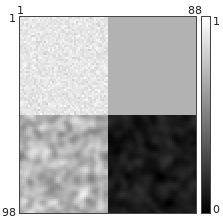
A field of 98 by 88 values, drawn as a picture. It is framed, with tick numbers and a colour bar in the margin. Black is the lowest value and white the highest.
It is made of 2 by 2 panels. Panel 1,1: very high, fine-grained, faint in contrast. Panel 1,2: high, flat. Panel 2,1: high, blotchy. Panel 2,2: very low, blotchy, faint in contrast.
